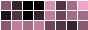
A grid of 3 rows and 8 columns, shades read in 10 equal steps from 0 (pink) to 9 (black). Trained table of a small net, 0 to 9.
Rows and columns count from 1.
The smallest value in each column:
4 2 3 2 1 5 3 0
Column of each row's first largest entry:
3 3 7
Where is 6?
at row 1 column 6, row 2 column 2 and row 3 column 6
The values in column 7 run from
3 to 7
